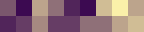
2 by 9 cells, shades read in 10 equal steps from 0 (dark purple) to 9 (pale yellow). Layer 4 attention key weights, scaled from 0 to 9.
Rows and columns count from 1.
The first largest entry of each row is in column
8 9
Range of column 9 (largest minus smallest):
1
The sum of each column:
4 2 11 6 3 4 11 15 13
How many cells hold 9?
1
